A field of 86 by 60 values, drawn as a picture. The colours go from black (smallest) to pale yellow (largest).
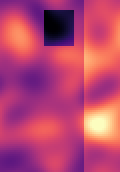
Odd patch: lower, in the top middle. Ninth with the lowest average: top middle. Ninth with the highest average: bottom right. Seam: vertical, 70% of the way across, the right part higher. Roughest part: top middle.
